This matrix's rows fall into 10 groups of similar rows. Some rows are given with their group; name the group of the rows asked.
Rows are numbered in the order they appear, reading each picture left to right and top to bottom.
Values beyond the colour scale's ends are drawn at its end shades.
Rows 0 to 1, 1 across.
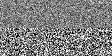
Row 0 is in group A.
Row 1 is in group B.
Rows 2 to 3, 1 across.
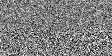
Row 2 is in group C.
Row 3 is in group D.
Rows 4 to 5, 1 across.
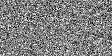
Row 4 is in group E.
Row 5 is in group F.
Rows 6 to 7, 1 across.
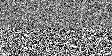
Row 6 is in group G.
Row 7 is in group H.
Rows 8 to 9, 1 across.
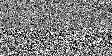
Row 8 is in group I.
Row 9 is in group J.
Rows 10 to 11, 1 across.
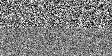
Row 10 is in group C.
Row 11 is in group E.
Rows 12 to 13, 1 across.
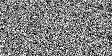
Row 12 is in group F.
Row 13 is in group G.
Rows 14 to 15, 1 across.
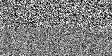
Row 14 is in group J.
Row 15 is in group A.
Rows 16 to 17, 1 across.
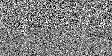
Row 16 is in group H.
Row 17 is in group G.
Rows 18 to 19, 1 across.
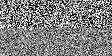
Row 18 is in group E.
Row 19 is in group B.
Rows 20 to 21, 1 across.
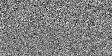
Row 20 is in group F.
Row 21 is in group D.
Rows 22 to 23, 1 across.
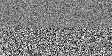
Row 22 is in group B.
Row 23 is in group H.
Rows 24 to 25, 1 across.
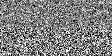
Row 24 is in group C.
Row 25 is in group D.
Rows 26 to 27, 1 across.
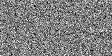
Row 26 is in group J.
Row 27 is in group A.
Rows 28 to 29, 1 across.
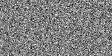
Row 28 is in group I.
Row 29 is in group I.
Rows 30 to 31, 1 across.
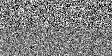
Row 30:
B
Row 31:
I
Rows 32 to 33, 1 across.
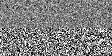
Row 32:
I
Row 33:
D
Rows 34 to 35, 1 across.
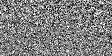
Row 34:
C
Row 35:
J
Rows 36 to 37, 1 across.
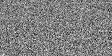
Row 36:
G
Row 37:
B
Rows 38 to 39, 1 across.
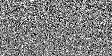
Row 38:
G
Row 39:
B
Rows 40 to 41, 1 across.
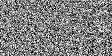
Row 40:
E
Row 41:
C
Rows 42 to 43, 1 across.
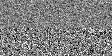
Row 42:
J
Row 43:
A
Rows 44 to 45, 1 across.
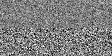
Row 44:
C
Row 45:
J
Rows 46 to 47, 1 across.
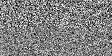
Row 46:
E
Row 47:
J
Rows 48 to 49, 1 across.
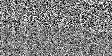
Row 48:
A
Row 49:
A
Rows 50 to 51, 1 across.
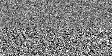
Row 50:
I
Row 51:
D
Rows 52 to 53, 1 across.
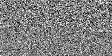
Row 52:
D
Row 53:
A
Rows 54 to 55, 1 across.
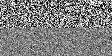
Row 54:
A
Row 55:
I
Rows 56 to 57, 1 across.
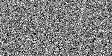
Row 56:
G
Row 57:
C
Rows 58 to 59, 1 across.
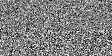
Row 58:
B
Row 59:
I
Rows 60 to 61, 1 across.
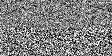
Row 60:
G
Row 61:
J
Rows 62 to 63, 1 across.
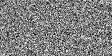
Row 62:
J
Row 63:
B
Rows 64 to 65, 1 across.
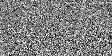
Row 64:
G
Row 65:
J
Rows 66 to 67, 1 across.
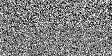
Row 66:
J
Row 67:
H
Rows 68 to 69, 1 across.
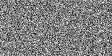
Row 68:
E
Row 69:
C
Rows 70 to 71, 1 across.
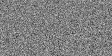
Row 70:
C
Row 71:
B
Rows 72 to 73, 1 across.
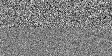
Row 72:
J
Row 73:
F
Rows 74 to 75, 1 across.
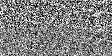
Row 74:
E
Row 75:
E
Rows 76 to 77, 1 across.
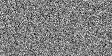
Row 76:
E
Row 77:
J
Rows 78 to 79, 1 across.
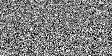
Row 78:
C
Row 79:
B
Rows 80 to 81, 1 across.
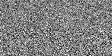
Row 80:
F
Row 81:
D
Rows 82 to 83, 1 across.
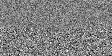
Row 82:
E
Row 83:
D
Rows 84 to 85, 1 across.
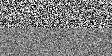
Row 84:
C
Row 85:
J
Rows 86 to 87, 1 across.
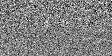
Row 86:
B
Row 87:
E
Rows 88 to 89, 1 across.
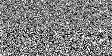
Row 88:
D
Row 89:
D
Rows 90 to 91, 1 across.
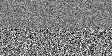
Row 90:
G
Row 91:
A
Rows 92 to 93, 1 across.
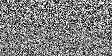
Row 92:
C
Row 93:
G
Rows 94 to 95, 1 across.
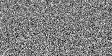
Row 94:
I
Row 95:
B
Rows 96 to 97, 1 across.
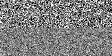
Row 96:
I
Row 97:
D
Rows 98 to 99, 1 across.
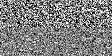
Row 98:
D
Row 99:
C
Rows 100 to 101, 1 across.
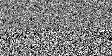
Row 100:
I
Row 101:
I
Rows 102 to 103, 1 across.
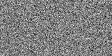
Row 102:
J
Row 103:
B
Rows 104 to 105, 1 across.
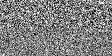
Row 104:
C
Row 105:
B
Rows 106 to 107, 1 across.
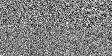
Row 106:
D
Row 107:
F
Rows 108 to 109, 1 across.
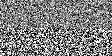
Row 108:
F
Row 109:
C
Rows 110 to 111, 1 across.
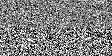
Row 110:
E
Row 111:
G
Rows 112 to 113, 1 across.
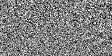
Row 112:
J
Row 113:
D
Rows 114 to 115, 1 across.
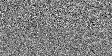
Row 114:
F
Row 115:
D
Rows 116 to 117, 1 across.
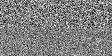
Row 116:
C
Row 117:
E
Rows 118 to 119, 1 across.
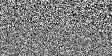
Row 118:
J
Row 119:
B
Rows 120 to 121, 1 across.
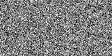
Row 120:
F
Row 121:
F
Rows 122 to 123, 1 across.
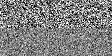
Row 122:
D
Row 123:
B
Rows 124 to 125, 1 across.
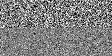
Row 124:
B
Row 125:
F
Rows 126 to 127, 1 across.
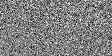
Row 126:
F
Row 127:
I
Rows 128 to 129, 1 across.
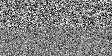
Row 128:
E
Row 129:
G
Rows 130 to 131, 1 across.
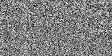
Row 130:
G
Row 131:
A
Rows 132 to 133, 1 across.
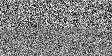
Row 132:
F
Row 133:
E
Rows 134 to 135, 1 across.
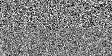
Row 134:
A
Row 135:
H
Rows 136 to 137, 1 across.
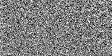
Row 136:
D
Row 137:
D
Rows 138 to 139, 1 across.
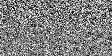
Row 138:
D
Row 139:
F
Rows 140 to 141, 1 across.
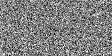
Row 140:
E
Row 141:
H
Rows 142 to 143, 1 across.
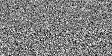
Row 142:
B
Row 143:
J
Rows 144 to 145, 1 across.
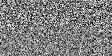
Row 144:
E
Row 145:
C
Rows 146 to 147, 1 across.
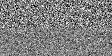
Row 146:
B
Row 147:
J
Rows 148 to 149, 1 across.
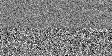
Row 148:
D
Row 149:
A
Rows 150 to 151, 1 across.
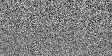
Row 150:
G
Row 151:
J
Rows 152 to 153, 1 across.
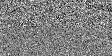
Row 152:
G
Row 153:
D
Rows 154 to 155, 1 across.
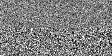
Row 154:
H
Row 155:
J
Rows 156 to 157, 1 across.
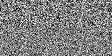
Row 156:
G
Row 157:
H
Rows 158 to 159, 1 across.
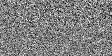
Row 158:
J
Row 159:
E
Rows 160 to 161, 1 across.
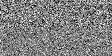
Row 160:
C
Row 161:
D
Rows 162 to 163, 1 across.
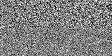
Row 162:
J
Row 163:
E
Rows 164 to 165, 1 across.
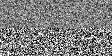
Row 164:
J
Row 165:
C
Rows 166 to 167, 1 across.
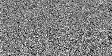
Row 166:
D
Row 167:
D
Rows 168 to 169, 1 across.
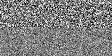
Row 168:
C
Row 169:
G
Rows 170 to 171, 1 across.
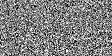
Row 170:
B
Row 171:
B
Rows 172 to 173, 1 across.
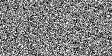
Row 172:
F
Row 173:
F
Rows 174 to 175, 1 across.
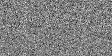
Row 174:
H
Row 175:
G
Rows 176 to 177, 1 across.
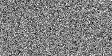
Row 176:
D
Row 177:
H
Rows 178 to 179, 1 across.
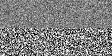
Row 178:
B
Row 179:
B
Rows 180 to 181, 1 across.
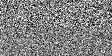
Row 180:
F
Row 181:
I
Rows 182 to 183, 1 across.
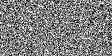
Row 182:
C
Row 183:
B
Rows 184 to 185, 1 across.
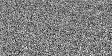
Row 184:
E
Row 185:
H
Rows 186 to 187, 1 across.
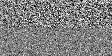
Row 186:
J
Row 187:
H
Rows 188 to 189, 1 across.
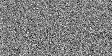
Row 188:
D
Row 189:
A
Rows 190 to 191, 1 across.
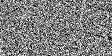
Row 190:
G
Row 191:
H
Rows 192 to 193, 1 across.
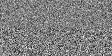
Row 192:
B
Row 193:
H
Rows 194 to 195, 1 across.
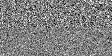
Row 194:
A
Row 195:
F
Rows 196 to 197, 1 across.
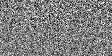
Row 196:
I
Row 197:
C
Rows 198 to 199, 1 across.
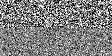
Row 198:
C
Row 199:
H
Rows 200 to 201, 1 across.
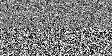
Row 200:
I
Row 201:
A
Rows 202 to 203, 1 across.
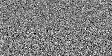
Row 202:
D
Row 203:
I
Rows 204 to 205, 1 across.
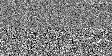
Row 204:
A
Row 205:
E
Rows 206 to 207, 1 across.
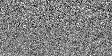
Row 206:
G
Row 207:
F
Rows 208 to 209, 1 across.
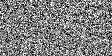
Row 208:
F
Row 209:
G
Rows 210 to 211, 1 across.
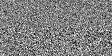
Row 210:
H
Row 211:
J
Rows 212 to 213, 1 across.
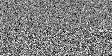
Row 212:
H
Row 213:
A
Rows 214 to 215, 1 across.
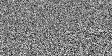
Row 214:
C
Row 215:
A
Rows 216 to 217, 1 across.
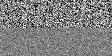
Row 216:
G
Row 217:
D
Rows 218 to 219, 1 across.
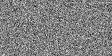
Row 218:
G
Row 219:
B
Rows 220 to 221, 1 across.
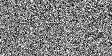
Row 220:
J
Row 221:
F
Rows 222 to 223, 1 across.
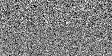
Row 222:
B
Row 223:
H
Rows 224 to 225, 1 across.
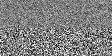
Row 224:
D
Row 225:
F
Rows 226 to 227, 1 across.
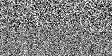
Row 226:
J
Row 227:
A
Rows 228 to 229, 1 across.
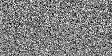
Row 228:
H
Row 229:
J
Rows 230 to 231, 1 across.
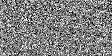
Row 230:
E
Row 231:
H
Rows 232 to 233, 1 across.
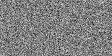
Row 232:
E
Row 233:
B
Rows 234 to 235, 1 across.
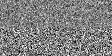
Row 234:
B
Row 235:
H
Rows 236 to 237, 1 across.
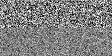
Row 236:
E
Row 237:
D
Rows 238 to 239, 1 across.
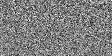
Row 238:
A
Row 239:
J
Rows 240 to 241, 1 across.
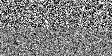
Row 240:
C
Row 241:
J
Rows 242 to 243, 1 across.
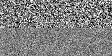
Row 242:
J
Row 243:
E
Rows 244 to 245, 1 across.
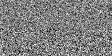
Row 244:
J
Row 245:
H
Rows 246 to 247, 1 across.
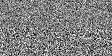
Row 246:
G
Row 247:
B
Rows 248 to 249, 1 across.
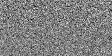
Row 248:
D
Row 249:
I
